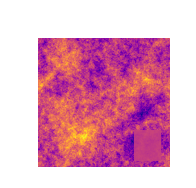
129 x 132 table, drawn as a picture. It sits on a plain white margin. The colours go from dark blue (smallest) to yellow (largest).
Odd patch: calmer, in the bottom right. Odd rows or columns: none. Mirror symmetry: none. Calmest part: bottom right.
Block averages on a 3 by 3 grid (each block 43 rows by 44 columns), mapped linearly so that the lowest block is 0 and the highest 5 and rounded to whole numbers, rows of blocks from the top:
4 0 2
4 4 2
5 3 0
